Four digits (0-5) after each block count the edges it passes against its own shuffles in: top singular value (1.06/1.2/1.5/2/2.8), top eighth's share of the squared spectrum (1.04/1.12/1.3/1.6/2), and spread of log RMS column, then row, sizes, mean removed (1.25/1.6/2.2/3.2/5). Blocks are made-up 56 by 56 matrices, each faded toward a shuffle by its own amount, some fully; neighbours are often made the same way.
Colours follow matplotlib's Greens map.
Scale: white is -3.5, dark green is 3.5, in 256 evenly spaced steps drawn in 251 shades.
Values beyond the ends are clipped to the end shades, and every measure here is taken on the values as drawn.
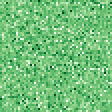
2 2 0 0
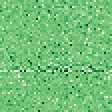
3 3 0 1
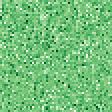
2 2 0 0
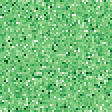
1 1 0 0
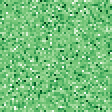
0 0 0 0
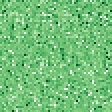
2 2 0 0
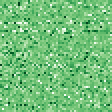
3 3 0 2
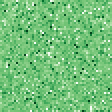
0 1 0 0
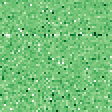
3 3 0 1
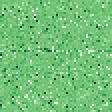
1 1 0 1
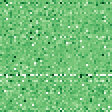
4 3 1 2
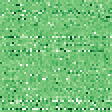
4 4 0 3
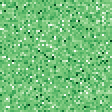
1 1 0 0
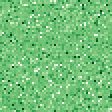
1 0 0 0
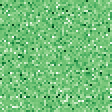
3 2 0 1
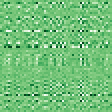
5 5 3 4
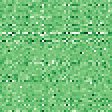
4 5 1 3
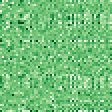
4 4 2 3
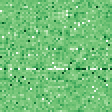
3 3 0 1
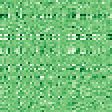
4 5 2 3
